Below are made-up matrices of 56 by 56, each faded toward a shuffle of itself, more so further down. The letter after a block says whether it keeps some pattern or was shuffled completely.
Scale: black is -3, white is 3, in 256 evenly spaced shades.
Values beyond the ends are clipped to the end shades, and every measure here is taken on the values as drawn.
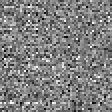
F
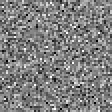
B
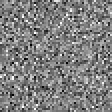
F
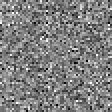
F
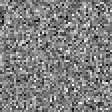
B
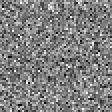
B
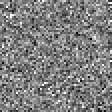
B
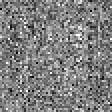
F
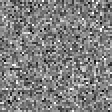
B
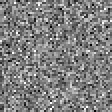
B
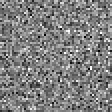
F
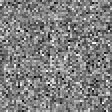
F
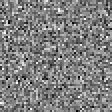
F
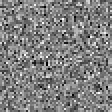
F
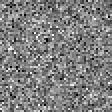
B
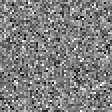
B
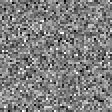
B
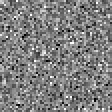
B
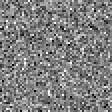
B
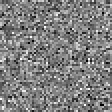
F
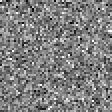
B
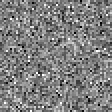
B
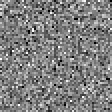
B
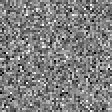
B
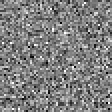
F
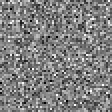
F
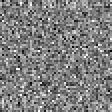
F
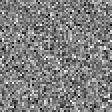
F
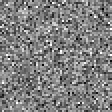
B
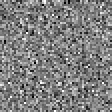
F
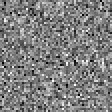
F
